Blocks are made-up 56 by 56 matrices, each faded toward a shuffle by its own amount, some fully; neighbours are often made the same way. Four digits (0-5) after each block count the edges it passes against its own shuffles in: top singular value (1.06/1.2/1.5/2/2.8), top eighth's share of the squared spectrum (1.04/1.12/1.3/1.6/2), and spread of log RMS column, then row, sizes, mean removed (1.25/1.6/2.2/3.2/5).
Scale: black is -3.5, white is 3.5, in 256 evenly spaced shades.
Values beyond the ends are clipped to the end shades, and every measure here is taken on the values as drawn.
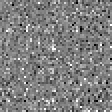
3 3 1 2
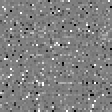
2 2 0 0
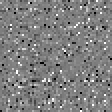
3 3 1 1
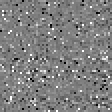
3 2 0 1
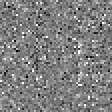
3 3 2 1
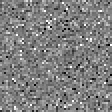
2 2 0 0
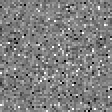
1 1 0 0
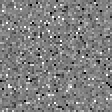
0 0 0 0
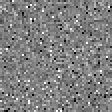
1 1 0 0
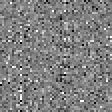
3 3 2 1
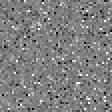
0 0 0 0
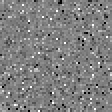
1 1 0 0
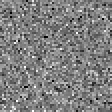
0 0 0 1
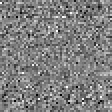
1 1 0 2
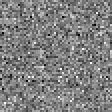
0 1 0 1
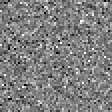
0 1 0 0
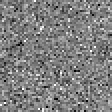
0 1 0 0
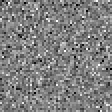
0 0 0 0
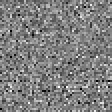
1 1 0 2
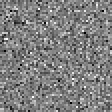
0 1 0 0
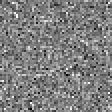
1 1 0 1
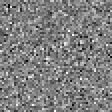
0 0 0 1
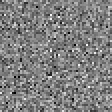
0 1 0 1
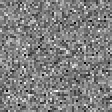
0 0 0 1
